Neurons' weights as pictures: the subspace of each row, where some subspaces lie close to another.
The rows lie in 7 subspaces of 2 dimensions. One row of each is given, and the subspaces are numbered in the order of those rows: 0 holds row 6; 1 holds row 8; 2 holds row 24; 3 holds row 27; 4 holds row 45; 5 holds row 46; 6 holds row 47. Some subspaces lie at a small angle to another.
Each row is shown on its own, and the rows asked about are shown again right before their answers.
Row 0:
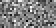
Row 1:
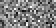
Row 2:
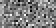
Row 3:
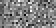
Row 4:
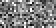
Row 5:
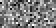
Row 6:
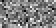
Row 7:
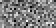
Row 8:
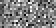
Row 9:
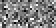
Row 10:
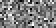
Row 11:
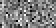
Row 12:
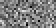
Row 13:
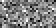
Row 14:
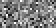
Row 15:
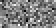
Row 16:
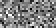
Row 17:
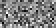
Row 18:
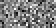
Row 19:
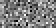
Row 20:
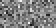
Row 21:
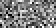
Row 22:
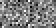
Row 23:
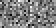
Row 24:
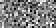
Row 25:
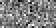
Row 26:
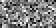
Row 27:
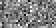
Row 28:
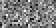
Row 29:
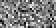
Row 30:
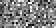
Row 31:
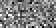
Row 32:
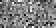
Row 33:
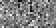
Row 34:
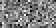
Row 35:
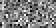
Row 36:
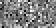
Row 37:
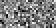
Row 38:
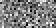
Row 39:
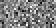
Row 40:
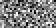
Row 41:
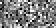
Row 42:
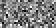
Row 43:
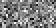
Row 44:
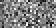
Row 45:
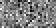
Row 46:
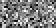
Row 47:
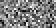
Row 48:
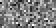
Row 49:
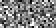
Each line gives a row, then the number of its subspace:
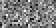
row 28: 5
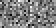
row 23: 5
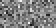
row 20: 4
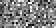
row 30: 1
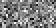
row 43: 5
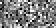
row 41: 4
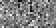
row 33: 4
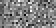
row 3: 1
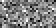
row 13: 0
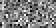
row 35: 3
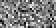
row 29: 6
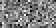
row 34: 3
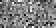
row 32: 2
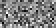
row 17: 3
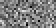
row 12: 6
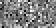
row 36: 4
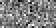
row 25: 3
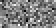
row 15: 0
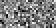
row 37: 2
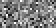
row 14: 5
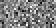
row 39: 2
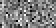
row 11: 4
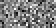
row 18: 2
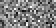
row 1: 6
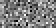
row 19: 1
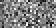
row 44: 2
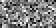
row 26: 0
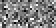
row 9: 5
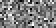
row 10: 0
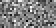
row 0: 6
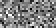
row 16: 3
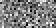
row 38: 2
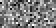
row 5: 0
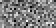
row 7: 6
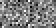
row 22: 5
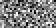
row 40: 6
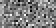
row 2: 1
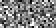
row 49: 4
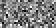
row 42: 3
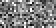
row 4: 6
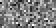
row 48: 0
